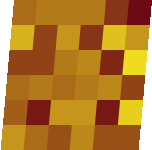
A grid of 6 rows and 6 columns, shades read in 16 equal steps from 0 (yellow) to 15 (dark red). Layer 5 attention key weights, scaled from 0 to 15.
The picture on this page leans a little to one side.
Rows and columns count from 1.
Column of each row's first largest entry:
6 4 5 6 2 3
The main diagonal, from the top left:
8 11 7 7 14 10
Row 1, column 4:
7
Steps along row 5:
up down same up down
